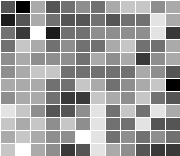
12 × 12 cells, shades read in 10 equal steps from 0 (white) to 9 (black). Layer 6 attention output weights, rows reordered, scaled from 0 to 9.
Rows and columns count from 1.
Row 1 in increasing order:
2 2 3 3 3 4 4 5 5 6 6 9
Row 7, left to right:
3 3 3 5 5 2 3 5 4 3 2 9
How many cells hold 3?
28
